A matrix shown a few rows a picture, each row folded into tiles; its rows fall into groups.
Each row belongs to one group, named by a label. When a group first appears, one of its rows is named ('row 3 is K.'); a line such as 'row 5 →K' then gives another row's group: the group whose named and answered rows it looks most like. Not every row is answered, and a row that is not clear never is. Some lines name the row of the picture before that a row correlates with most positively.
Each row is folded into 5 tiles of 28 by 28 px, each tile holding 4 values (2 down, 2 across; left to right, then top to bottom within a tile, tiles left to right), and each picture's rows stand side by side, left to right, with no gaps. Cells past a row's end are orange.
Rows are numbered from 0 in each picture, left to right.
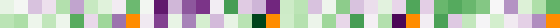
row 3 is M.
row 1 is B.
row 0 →M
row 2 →M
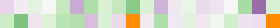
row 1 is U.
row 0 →M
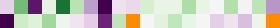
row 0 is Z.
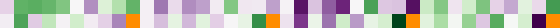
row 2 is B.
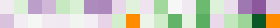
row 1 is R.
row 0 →Z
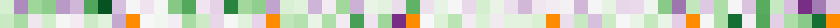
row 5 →R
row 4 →U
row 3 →R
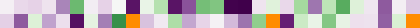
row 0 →B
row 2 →Z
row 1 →Z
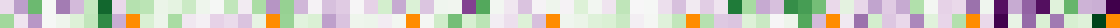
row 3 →R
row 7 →B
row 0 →U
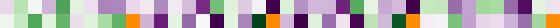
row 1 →B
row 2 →B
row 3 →Z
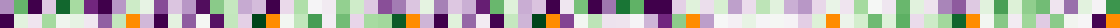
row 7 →M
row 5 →Z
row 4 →Z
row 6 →R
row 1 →B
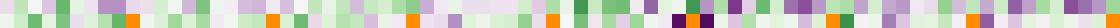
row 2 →M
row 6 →U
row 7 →Z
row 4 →M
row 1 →R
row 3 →U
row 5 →Z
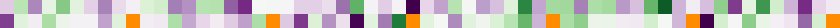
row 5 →Z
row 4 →U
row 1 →Z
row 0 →Z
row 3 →U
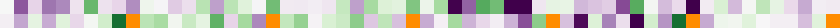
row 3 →Z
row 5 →Z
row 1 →M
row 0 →B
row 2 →M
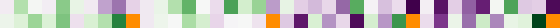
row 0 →R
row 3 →B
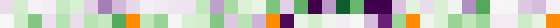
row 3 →R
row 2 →Z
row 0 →R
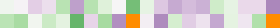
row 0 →M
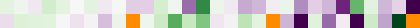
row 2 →B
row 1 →R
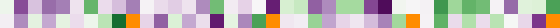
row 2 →Z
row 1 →B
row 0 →B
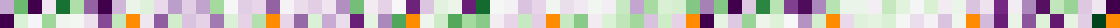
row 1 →B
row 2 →B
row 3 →R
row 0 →Z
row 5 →Z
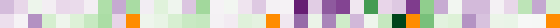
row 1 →R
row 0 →U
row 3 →U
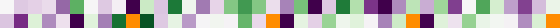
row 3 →Z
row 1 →U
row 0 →B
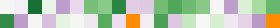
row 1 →M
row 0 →U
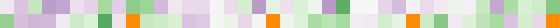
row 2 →R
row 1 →U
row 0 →U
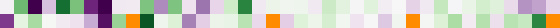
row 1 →U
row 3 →R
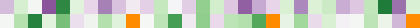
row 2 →U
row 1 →R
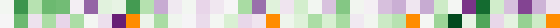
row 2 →R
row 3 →R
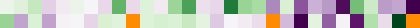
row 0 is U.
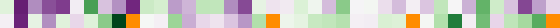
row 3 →R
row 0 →B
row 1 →Z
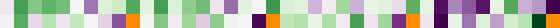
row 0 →M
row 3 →B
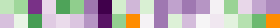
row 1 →B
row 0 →Z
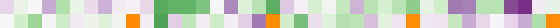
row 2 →M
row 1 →M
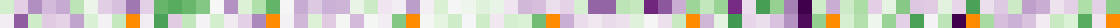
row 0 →B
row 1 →M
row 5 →Z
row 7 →U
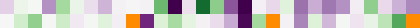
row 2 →B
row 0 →R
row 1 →Z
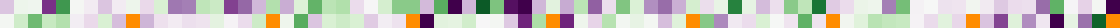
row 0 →R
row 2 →M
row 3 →Z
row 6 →R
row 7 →B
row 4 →Z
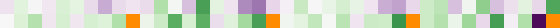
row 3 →M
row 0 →R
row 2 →R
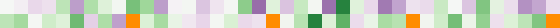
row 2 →R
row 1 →U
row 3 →R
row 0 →M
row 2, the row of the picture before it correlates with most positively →1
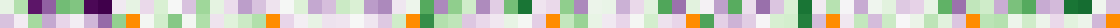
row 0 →Z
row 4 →U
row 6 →U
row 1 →R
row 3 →U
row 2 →Z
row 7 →U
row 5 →U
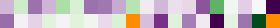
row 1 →B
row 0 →Z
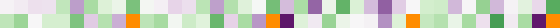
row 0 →M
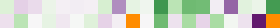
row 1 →M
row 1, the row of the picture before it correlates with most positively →3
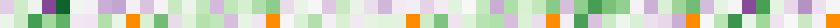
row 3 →M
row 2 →R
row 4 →M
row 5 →R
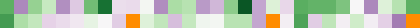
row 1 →U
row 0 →U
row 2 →M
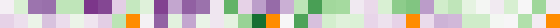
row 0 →Z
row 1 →B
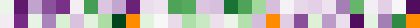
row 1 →U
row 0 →B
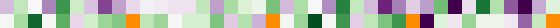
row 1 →M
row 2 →R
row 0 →R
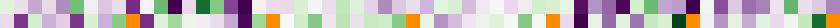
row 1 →Z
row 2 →R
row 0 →B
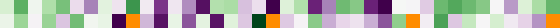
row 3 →M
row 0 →M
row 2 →Z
